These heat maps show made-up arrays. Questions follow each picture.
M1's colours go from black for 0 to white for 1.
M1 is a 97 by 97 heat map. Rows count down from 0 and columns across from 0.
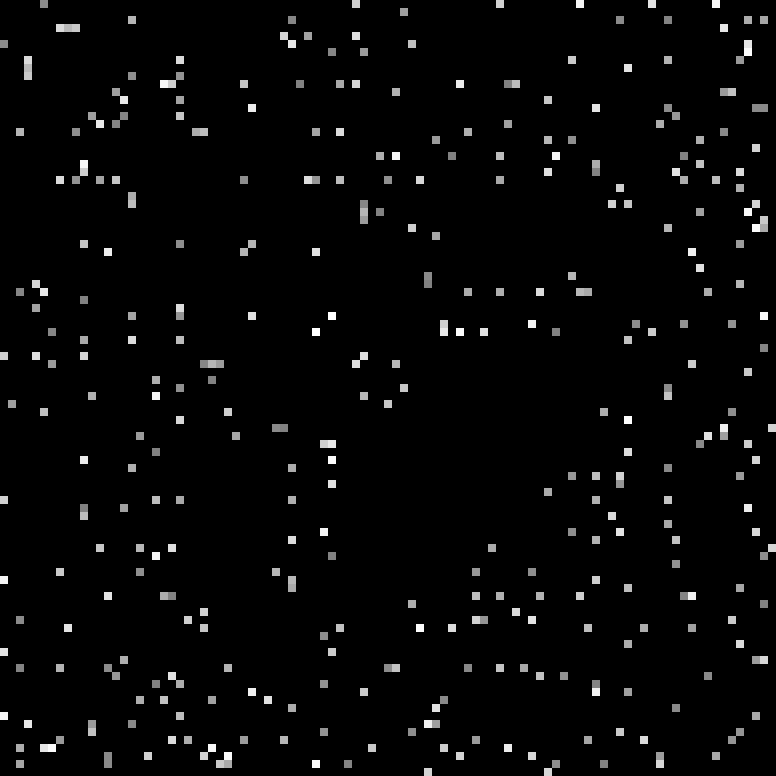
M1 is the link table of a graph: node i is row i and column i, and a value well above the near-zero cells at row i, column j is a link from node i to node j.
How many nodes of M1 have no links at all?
1
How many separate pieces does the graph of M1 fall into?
2
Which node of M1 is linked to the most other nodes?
node 22
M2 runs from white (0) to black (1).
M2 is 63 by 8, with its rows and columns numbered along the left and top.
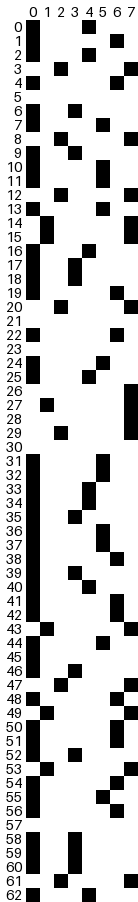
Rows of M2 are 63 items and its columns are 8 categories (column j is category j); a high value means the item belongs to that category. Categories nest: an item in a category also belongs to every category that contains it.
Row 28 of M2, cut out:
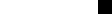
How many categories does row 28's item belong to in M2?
1
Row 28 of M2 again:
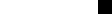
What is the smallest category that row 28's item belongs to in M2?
7
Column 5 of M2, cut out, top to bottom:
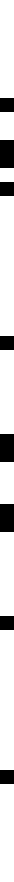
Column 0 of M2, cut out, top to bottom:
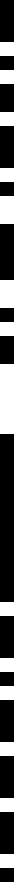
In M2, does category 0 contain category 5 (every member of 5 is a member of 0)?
yes
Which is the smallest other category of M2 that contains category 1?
7
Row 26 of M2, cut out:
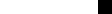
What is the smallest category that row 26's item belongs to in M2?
7
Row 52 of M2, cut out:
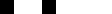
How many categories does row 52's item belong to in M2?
2
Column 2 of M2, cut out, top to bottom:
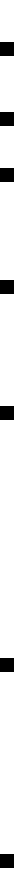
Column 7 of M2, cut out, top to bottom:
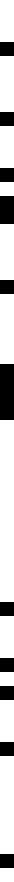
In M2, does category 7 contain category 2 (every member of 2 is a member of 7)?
yes
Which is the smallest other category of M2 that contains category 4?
0
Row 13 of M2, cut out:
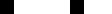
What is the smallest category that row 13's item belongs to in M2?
5
